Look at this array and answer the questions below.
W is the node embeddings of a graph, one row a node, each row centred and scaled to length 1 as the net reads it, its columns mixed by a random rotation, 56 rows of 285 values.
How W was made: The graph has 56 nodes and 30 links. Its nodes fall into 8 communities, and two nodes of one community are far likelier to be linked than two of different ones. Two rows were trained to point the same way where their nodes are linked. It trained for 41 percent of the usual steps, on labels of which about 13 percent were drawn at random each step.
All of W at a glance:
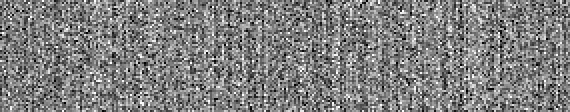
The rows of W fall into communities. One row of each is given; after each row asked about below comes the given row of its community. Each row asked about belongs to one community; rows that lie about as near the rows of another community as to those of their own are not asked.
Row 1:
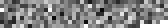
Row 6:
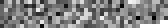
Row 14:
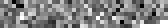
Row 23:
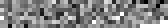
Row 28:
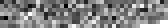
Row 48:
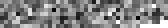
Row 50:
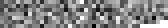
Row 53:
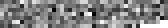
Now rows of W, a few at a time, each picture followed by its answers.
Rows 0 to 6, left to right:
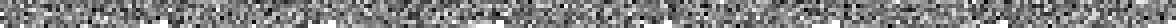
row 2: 48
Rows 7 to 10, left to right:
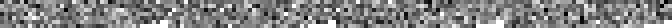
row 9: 1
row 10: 23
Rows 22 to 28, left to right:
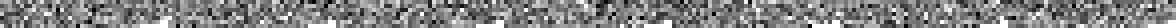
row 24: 28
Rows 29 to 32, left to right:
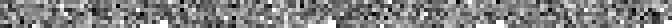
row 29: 53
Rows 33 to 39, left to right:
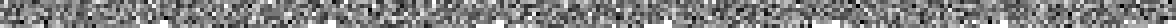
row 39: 28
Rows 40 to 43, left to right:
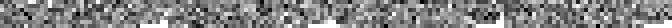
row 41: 1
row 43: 50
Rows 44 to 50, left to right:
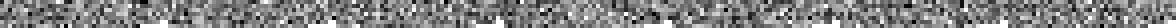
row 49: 6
